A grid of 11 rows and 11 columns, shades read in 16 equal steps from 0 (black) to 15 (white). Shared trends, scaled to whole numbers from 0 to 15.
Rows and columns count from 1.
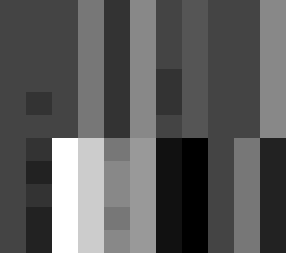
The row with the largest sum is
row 9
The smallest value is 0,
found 5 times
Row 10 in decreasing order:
15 12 9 7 7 4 4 2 2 1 0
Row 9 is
4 3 15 12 8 9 1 0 4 7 2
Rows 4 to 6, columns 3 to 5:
4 7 3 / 4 7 3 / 4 7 3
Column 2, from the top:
4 4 4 4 3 4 3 2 3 2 2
